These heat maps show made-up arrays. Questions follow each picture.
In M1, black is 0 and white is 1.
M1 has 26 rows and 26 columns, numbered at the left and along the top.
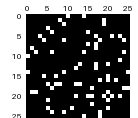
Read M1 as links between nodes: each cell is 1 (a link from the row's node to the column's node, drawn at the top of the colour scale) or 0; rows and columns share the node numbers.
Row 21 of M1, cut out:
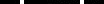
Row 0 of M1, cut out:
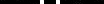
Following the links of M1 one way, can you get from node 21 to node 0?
yes
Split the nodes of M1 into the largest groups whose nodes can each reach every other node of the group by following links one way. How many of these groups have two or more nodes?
1
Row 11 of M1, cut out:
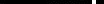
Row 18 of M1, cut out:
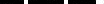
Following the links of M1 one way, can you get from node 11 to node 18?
yes
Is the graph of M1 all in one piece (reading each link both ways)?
yes
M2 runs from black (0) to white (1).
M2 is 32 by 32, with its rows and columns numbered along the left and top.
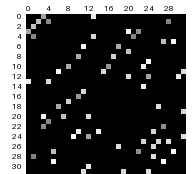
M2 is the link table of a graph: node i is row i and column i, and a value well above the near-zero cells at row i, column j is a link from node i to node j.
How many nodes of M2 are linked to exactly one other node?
10
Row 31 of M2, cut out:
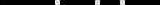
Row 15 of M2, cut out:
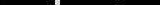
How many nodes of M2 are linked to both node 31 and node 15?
1
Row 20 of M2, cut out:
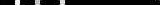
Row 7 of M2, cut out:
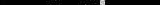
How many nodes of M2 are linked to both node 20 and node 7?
0
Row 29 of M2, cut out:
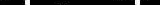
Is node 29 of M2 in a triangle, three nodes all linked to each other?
yes
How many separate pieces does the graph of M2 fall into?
1
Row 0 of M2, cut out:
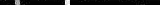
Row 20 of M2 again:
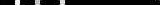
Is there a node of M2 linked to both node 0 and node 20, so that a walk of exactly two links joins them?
yes
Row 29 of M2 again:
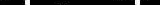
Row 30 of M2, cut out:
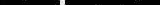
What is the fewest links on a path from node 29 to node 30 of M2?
6
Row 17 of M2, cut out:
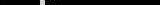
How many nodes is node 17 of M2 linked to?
1
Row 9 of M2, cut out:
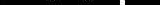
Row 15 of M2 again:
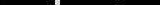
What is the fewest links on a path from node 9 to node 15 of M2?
4
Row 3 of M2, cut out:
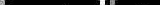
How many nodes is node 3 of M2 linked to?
3
